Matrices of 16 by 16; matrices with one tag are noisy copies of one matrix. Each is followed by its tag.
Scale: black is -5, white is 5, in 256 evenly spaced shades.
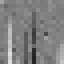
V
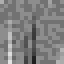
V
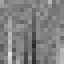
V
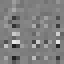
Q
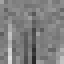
V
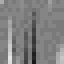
V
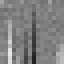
V
